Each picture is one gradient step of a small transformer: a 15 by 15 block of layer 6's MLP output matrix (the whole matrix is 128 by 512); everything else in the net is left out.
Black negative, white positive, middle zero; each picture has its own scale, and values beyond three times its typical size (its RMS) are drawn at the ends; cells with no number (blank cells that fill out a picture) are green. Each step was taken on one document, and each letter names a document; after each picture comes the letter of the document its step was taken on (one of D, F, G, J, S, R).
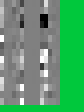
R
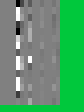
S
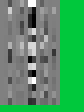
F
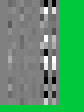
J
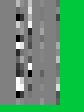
S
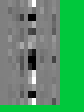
F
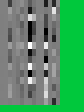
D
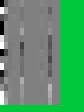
R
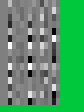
F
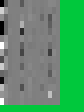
R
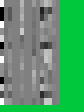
R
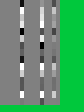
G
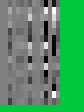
D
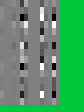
G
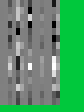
S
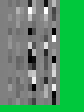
D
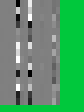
S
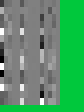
R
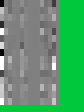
R
